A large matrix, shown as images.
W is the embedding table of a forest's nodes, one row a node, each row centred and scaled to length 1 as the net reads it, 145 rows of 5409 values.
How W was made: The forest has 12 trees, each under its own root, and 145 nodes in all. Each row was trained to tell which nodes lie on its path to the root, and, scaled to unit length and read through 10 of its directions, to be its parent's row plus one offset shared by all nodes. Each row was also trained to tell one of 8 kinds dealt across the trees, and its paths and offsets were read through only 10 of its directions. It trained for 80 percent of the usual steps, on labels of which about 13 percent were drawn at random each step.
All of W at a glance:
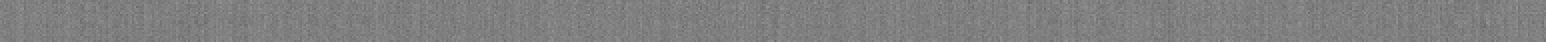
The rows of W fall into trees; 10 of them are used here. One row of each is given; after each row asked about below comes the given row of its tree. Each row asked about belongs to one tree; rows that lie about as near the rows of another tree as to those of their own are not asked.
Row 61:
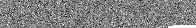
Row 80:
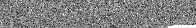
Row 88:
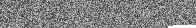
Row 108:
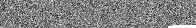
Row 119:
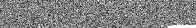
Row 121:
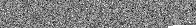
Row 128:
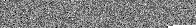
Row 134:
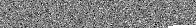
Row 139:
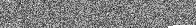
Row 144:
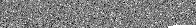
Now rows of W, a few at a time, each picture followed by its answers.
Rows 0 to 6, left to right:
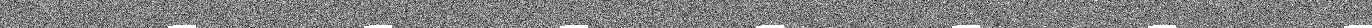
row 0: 144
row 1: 144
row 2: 119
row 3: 128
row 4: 108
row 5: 80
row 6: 108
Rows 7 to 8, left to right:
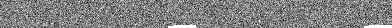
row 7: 134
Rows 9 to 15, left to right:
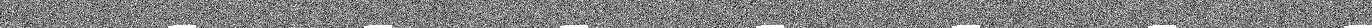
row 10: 108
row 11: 119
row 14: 121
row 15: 144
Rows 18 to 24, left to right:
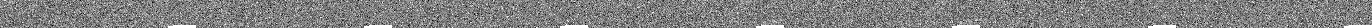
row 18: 119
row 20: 61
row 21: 80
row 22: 80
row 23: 134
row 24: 119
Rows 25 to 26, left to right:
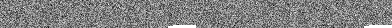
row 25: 80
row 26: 108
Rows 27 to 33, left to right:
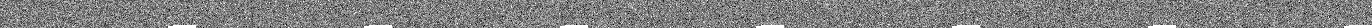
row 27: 128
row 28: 61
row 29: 80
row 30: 144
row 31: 108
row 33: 108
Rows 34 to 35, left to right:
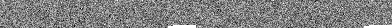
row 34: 134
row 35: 128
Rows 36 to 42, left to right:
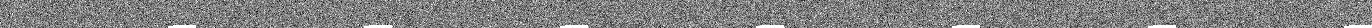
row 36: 134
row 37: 119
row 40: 128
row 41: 121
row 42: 128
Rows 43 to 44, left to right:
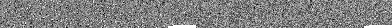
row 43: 144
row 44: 121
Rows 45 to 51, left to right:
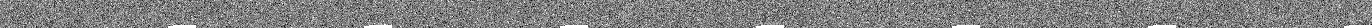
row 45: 108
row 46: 144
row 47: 108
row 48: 144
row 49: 108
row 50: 134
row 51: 121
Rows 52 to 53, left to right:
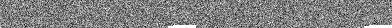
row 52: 134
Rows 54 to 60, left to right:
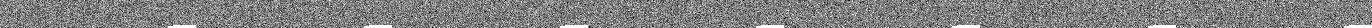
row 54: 61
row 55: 61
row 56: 80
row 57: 61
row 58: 128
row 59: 121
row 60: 128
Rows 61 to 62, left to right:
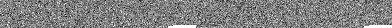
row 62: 121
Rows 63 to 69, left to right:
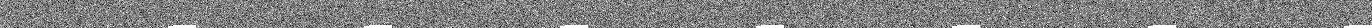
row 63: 134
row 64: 80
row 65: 119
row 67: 128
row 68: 61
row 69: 61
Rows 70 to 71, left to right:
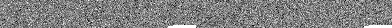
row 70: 80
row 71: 121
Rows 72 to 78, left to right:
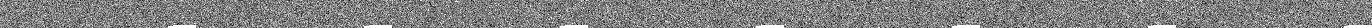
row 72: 134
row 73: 119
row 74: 119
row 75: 119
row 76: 80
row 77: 119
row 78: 121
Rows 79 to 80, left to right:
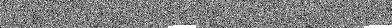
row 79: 121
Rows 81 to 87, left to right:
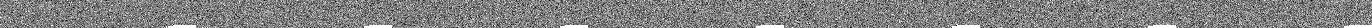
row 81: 61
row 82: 80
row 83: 121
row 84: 119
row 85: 144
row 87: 80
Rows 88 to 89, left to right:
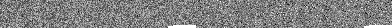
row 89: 80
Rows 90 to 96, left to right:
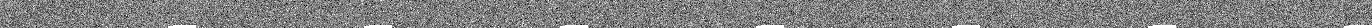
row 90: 121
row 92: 121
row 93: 61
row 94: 80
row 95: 144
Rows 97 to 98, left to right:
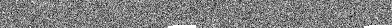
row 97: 108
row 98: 88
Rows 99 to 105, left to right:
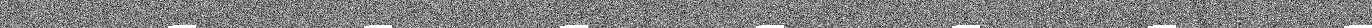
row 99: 144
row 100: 121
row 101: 144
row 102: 61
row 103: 121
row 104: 134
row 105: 139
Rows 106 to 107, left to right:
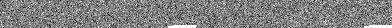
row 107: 61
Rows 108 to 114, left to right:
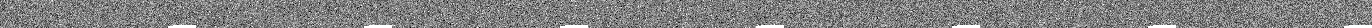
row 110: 134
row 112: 61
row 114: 119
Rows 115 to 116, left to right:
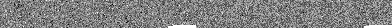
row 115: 144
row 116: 108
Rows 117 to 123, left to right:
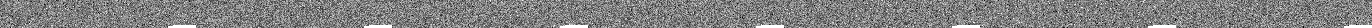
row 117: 61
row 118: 128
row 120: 119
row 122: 134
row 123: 61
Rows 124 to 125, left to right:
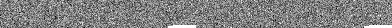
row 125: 61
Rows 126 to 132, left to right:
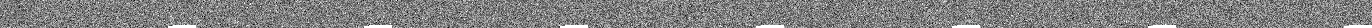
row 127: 134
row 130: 80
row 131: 108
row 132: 119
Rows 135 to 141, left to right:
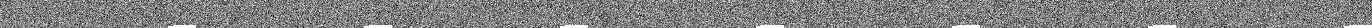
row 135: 134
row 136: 121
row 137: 108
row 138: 108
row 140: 128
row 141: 80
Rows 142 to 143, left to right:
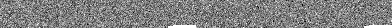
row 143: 108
